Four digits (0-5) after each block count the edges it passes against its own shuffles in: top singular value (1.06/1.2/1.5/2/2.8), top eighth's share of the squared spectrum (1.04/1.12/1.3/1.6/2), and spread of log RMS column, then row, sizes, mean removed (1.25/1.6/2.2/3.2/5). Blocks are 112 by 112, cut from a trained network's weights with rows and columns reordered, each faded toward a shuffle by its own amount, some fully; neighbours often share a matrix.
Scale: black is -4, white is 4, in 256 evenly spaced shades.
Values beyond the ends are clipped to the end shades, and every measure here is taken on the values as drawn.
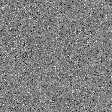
0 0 0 0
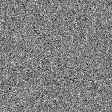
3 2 0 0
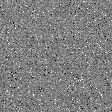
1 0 0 0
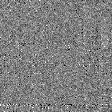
3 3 1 2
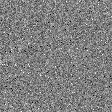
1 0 0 0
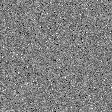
1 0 0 0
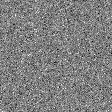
0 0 0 0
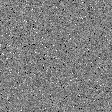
0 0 0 0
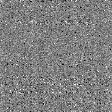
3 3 1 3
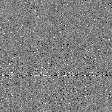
3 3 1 2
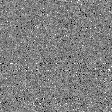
2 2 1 2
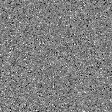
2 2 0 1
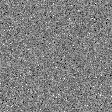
1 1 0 1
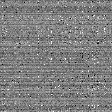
4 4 2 2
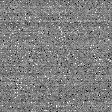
3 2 1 0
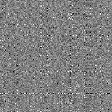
4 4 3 2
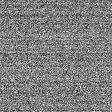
3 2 0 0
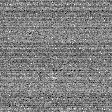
4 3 1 2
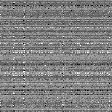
5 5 3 3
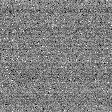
3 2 0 0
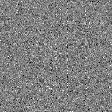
3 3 2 1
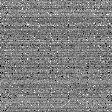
4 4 3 2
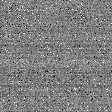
3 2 1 0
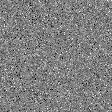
1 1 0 0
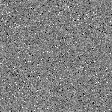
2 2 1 0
